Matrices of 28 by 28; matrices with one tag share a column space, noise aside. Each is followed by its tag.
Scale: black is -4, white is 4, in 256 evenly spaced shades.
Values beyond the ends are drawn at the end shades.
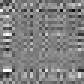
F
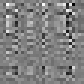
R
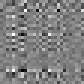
F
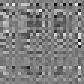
R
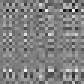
F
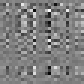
R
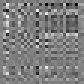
R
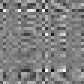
F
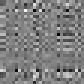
F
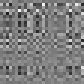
R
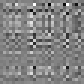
R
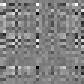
R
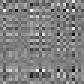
F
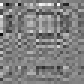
R
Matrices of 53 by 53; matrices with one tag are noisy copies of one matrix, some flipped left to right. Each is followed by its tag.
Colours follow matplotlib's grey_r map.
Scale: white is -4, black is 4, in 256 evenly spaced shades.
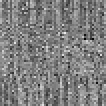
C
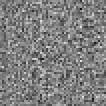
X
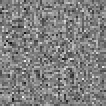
X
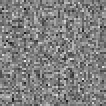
X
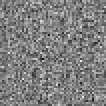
X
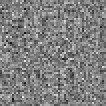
X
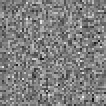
X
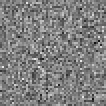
X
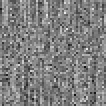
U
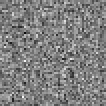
X
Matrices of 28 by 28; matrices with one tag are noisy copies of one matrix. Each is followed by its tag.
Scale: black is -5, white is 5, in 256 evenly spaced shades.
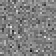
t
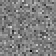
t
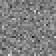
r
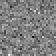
r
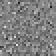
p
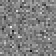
t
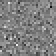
p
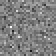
t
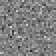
t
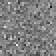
p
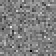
t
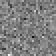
r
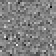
p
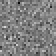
p
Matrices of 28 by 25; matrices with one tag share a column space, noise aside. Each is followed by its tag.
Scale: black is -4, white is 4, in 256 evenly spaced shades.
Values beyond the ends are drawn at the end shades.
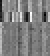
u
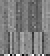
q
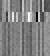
u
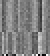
q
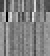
u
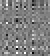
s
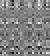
s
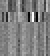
u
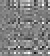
s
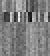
u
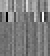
u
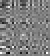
s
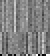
q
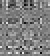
s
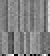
q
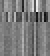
u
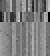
u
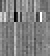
u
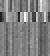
u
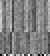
q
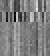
u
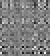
s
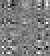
s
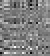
s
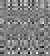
s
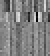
u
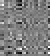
s
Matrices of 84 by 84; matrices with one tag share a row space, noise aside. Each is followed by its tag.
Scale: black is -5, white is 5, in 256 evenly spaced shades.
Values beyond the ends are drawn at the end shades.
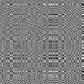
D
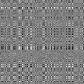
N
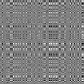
D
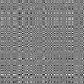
N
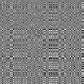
D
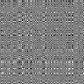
N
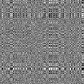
D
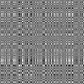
N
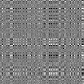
D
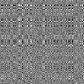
N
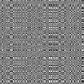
D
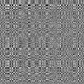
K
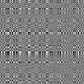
K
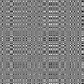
D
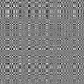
K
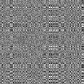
D
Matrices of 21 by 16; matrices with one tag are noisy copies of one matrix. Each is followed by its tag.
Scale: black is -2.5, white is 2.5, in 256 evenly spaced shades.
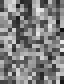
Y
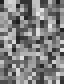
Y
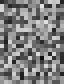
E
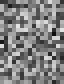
E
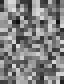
Y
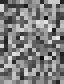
E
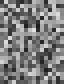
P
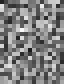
E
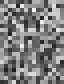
P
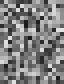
P
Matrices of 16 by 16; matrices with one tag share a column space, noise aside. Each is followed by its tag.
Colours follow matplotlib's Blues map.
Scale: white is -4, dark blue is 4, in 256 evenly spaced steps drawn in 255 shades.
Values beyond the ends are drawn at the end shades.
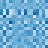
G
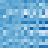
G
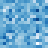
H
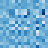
G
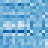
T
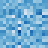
G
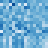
T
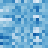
H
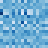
G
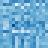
T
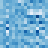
G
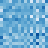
H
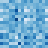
H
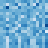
T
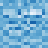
G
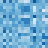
H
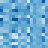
H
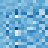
G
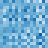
H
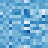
G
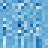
T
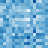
H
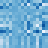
T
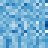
T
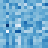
T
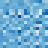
G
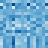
T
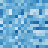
G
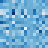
G
